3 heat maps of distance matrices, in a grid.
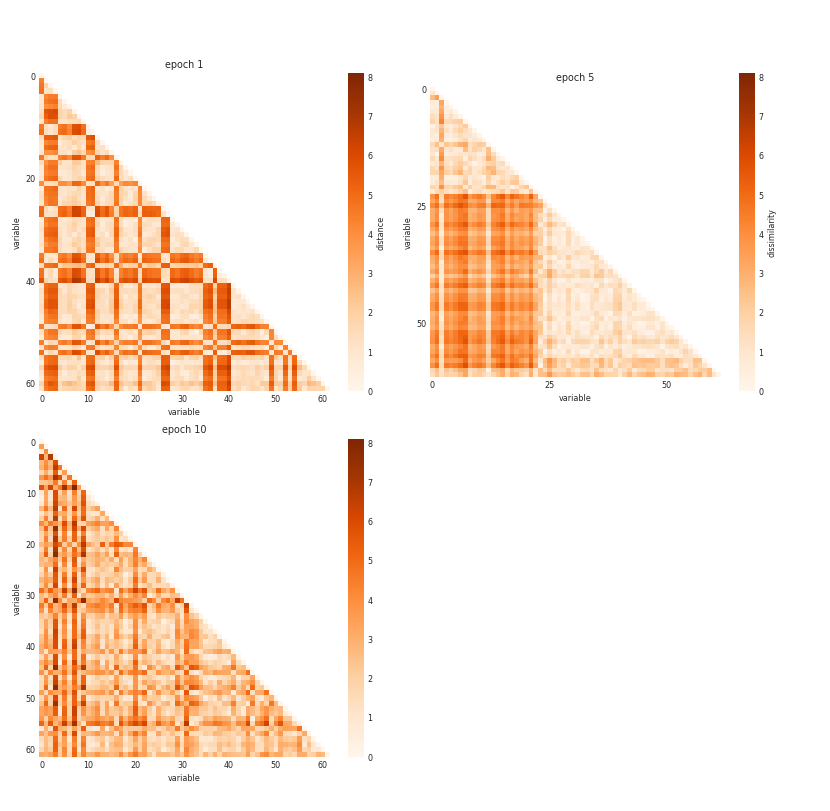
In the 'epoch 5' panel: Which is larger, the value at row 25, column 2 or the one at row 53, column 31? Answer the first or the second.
the first
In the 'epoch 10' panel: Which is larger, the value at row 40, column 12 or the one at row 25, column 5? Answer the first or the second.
the first
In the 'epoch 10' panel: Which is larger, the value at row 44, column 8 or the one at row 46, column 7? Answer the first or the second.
the second
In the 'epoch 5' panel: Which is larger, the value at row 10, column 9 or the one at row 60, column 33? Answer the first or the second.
the second
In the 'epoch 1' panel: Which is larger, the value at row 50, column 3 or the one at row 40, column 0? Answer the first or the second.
the second
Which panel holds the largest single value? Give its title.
epoch 10
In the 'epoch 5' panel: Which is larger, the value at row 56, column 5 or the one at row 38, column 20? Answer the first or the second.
the first
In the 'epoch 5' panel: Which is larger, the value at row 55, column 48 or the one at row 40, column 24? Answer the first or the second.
the second
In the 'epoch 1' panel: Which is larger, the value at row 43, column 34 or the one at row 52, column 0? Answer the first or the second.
the second
